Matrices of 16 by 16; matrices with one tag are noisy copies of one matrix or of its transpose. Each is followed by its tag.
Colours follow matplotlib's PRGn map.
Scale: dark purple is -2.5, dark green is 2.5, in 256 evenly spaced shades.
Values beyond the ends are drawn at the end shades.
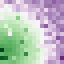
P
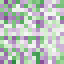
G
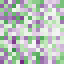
G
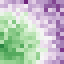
P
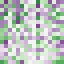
G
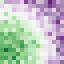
P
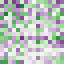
G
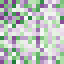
G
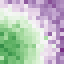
P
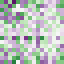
G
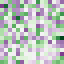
G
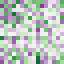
G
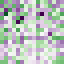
G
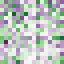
G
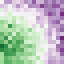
P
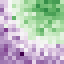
P
